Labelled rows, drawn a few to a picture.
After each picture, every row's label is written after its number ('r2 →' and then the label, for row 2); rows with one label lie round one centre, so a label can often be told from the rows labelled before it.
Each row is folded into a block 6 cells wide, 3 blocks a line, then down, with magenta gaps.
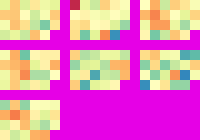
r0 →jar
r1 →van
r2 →jar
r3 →jar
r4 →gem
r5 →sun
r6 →jar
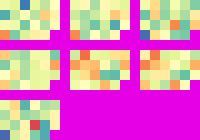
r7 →gem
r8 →gem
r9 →sun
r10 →gem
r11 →jar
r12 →jar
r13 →sun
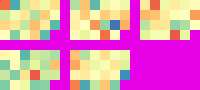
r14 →van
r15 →jar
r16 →jar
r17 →sun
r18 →van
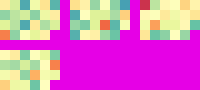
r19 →gem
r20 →sun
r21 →van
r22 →gem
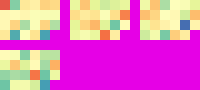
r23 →van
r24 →jar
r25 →jar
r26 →sun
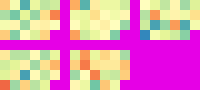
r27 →gem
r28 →van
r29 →sun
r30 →gem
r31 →jar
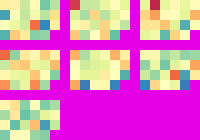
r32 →sun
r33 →van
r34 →jar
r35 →van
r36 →van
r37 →sun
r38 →sun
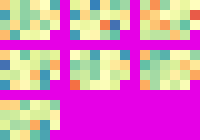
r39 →gem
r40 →sun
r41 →jar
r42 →sun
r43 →gem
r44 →gem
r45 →sun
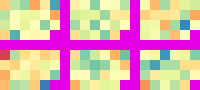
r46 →gem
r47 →gem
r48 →jar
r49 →van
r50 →gem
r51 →gem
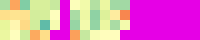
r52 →jar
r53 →gem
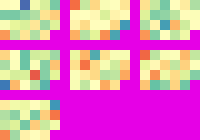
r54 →gem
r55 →van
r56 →gem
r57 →sun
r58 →jar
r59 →van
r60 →gem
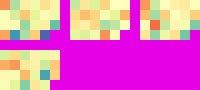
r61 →van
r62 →jar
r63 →van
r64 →jar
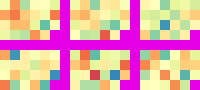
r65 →jar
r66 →jar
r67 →gem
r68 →van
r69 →jar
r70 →jar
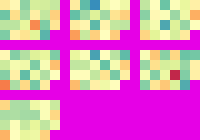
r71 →sun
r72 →gem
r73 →gem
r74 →gem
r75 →gem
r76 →sun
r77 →gem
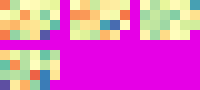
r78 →van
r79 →jar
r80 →gem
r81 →sun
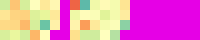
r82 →jar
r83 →van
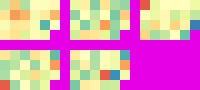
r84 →jar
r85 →sun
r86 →van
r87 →gem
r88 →sun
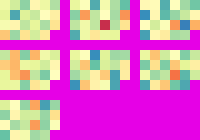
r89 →gem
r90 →sun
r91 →sun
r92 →jar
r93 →sun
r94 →sun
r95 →sun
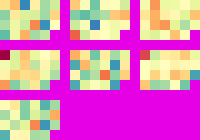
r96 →sun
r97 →gem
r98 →jar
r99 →van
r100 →sun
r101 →van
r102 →sun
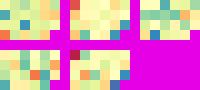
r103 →gem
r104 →van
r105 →gem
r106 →sun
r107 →van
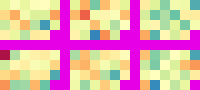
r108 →jar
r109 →jar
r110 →gem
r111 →van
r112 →jar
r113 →gem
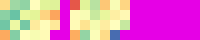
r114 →gem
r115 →van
